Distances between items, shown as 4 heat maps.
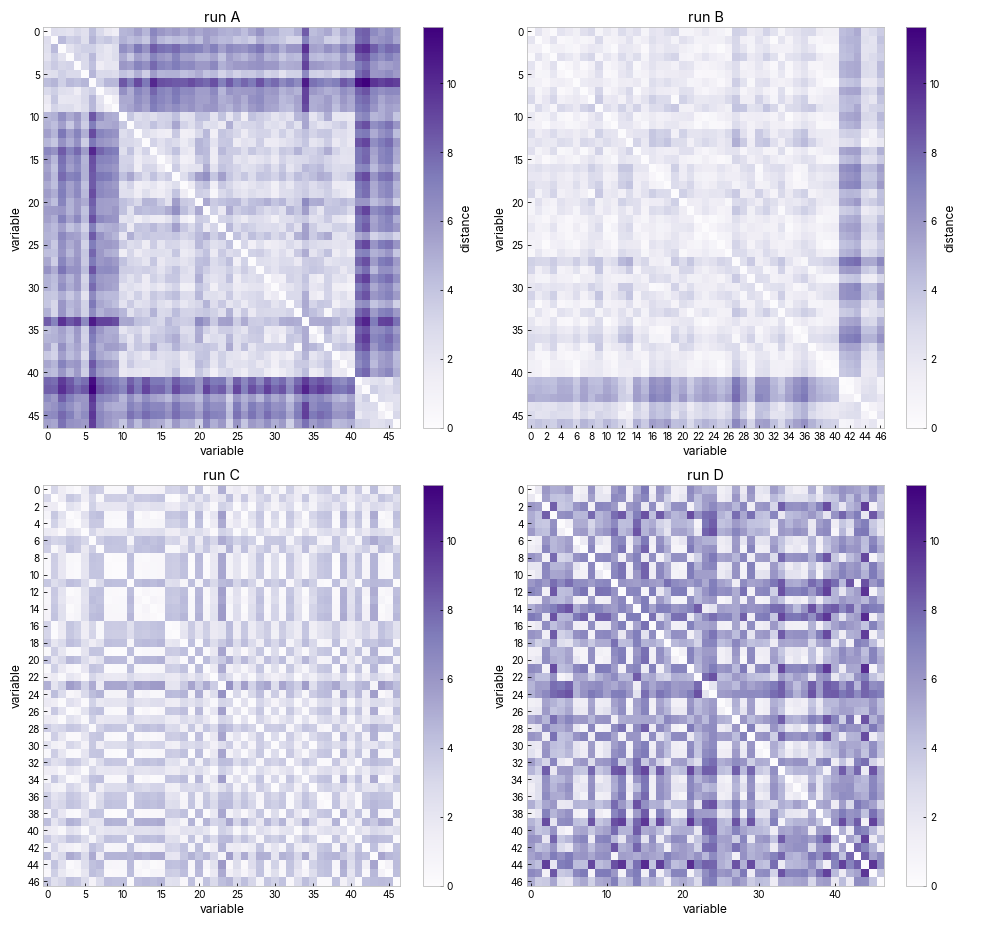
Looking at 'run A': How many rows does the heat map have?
47
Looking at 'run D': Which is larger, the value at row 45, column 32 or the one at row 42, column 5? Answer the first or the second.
the first
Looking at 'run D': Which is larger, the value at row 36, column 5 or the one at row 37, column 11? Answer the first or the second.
the second
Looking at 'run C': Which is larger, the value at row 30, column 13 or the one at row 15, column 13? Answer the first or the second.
the first
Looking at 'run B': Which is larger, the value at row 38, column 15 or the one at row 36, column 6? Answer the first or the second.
the second
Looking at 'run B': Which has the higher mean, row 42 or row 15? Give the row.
42
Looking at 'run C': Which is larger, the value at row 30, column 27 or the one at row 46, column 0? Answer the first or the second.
the second
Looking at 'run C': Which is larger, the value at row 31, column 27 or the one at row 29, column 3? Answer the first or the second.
the first
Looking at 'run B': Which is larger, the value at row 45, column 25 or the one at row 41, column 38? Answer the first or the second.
the second
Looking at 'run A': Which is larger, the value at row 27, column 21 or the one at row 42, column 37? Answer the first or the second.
the second
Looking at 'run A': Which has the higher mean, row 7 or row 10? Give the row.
7
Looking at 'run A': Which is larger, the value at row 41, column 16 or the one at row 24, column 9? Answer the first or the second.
the first
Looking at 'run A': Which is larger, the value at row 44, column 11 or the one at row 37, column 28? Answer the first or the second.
the first
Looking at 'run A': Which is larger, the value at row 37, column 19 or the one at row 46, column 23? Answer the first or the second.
the second
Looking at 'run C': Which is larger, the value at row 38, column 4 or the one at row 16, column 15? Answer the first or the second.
the second
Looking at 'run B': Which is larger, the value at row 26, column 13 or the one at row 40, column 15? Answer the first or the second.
the first
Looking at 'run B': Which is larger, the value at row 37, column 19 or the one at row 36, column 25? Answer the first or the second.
the second
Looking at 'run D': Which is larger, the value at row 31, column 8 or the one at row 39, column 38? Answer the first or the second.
the first
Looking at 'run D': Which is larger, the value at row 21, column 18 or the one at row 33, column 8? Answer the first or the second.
the second
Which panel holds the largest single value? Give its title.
run A
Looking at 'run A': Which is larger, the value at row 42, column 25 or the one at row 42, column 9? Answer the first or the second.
the first
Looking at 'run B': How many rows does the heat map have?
47
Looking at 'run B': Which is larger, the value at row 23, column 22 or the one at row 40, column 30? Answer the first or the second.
the second
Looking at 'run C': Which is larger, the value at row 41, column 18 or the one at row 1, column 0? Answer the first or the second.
the second
